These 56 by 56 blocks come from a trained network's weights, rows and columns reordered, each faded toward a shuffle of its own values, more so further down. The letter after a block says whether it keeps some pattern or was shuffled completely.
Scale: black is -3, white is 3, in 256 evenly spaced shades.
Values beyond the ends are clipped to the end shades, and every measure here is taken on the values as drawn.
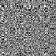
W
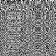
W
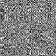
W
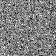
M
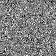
M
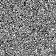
M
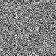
W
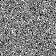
M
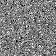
M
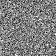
M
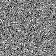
M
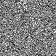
M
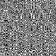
W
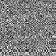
W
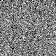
M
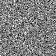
M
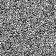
M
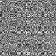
W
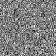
W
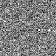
W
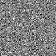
W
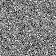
M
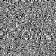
W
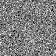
M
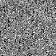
W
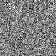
W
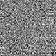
W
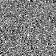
W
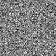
W
